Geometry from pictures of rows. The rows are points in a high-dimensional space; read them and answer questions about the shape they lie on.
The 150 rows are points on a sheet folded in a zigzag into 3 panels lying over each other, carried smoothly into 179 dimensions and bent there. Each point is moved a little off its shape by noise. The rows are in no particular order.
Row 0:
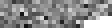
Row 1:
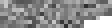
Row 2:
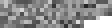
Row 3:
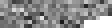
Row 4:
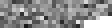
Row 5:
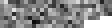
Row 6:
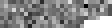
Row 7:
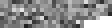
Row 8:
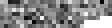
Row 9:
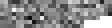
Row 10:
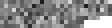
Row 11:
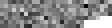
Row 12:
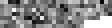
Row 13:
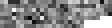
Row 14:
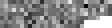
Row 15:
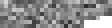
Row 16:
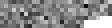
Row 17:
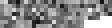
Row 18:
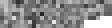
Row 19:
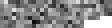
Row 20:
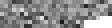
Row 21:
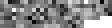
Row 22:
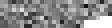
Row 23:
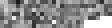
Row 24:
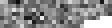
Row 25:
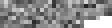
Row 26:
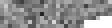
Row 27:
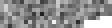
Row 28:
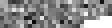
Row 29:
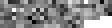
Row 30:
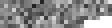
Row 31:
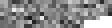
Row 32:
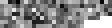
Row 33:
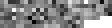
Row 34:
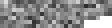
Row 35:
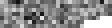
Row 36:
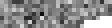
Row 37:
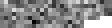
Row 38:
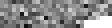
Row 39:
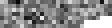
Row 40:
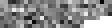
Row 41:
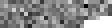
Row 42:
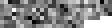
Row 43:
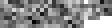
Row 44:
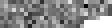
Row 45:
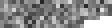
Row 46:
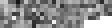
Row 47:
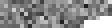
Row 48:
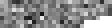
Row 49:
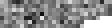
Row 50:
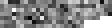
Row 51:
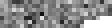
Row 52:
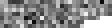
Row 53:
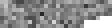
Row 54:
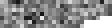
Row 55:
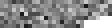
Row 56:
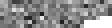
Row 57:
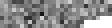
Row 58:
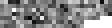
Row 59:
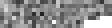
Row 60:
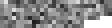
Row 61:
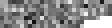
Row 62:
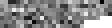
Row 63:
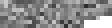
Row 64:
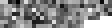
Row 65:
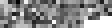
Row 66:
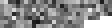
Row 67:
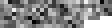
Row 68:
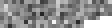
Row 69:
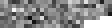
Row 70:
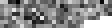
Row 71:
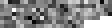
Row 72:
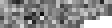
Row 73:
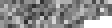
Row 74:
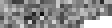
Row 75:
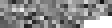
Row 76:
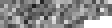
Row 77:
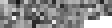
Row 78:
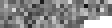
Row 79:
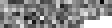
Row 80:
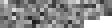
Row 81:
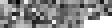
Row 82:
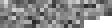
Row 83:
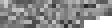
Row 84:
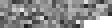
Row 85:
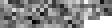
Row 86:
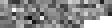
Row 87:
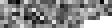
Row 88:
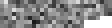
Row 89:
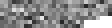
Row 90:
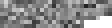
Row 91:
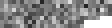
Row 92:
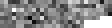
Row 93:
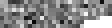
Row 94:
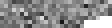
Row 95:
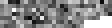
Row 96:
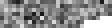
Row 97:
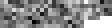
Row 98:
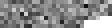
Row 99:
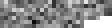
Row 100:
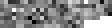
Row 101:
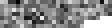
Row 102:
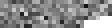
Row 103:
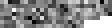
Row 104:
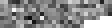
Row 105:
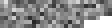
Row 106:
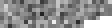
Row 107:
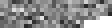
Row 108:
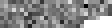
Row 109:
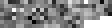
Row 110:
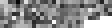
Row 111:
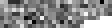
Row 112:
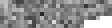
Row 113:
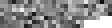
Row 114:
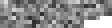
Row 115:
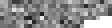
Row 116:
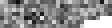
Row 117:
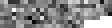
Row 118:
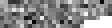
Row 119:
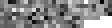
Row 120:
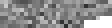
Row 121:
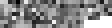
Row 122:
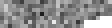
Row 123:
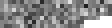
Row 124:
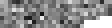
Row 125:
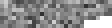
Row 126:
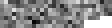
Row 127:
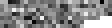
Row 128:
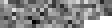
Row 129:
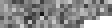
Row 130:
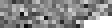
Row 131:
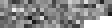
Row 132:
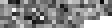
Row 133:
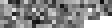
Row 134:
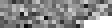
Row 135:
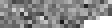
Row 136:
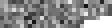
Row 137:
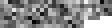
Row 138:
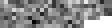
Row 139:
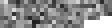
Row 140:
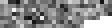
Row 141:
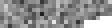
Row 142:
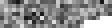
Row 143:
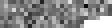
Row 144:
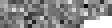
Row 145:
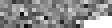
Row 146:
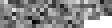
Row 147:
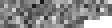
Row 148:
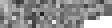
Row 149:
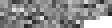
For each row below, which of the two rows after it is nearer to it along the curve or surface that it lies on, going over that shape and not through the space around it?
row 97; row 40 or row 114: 114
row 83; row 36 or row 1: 1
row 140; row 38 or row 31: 31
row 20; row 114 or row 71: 71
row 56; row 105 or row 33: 33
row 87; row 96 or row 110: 96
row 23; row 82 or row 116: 82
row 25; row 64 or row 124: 64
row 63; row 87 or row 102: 87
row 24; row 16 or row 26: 16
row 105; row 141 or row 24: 141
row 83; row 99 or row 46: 99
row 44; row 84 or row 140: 84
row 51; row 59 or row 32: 32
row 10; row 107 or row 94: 94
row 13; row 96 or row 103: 103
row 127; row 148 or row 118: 118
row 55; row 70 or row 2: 70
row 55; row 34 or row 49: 49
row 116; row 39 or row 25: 39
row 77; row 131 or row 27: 27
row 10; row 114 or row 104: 104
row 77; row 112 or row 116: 112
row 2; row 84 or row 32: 32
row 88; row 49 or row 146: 146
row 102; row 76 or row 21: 76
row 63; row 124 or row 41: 124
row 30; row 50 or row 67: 50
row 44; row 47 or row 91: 91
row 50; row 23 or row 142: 142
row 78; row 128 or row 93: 93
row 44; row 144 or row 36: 144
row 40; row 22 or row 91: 22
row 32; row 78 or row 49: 49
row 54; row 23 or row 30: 30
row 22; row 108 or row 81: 108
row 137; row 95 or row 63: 95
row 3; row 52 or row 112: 52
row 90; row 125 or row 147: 125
